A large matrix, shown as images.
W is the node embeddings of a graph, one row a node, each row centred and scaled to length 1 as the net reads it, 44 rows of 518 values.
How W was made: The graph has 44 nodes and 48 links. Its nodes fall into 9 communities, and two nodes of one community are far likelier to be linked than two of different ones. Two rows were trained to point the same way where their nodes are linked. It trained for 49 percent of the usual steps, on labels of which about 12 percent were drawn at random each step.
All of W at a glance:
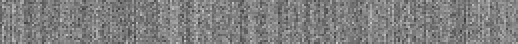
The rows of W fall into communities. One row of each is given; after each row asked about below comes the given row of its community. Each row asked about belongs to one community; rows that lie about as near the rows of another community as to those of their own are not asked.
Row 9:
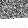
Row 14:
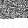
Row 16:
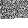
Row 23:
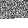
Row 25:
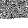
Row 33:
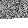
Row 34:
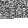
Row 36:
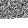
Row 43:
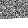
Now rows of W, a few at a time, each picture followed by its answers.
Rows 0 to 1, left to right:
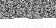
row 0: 34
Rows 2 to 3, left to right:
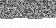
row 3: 9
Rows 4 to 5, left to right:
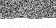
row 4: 16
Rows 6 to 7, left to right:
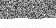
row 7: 14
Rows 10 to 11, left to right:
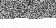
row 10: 43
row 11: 16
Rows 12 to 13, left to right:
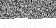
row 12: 9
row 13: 43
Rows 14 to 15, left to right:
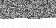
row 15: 33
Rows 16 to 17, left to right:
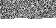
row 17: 33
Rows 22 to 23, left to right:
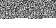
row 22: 23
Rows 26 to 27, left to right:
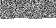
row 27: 25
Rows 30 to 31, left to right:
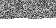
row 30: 33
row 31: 9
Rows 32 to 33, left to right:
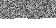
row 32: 14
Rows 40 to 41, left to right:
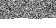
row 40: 36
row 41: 14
